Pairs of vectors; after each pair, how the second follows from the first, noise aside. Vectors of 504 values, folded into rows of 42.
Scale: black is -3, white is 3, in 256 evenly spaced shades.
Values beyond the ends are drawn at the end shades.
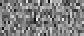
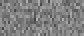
shrunk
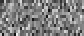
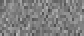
shrunk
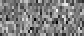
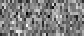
reversed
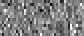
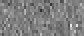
shrunk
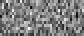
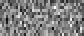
reversed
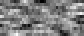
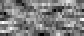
reversed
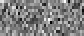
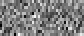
reversed
